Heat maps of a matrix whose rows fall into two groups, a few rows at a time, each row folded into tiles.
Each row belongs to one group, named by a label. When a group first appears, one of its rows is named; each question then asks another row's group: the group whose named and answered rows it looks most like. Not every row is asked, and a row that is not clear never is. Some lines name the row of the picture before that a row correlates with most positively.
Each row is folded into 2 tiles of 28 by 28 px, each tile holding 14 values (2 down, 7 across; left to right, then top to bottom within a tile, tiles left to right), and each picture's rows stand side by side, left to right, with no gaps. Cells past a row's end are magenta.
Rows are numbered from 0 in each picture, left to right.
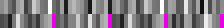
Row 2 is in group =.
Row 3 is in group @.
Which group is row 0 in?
=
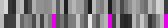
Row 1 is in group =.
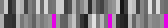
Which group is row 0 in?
@
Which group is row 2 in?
@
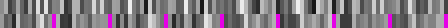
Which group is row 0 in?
@
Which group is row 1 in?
@
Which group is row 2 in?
@
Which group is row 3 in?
@
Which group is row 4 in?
=
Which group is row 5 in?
=
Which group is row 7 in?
=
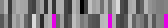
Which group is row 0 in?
=
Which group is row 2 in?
@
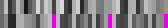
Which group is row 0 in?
=
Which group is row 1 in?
@
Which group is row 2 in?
@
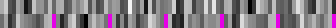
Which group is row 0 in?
=
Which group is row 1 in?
@
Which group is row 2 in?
@
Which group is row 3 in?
@
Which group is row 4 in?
=
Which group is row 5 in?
=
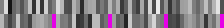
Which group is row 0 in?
@
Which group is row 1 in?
@
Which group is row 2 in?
@
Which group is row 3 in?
=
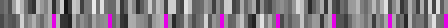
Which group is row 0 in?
=
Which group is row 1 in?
@
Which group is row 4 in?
@
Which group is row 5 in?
=
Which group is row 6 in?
=
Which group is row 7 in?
@
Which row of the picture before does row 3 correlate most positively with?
1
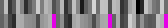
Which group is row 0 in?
=
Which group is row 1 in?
=
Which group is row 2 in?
=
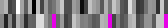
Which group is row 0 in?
@
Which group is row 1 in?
=
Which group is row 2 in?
=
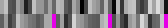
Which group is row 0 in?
=
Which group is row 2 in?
=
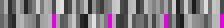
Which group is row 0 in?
=
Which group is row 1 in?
@
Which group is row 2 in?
@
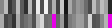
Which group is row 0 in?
@
